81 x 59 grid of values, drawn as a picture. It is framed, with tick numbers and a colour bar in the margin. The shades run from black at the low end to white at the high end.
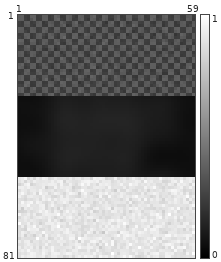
It is made of 3 by 1 panels. Panel 1,1: low, checkered. Panel 2,1: very low, smooth, faint in contrast. Panel 3,1: very high, fine-grained, faint in contrast.
